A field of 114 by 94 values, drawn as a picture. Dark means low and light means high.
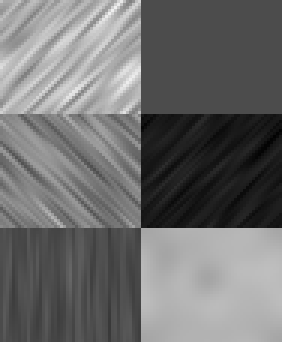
The table splits into 3 rows of 2 panels. Panel 1,1: high, slanting up to the right. Panel 1,2: low, flat. Panel 2,1: middling, slanting down to the right. Panel 2,2: very low, slanting up to the right, faint in contrast. Panel 3,1: low, streaked downward, faint in contrast. Panel 3,2: high, smooth, faint in contrast.
